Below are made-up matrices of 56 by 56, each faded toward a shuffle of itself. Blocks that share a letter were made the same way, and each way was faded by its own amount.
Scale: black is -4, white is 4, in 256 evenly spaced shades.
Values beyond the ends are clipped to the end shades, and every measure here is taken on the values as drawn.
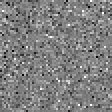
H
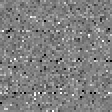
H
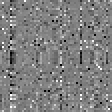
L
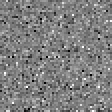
H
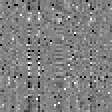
L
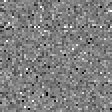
H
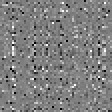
L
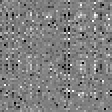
L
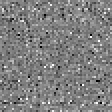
H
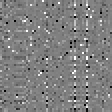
L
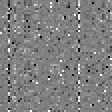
L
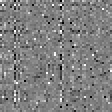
L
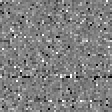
H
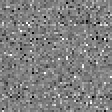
H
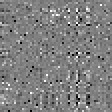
L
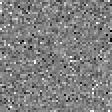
H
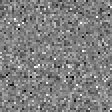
H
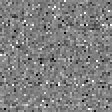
H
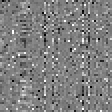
L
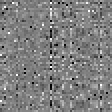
L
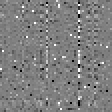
L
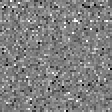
H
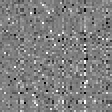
L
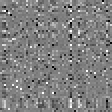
L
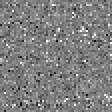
H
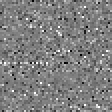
H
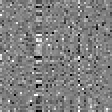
L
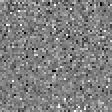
H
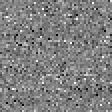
H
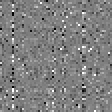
L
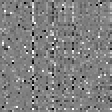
L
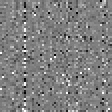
L
